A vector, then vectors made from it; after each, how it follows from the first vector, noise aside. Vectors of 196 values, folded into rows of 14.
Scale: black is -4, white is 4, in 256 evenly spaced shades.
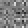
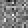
wrapped around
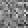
wrapped around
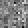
sign-scrambled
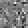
sign-scrambled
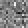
copied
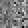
sign-scrambled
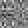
reversed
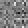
copied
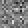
wrapped around
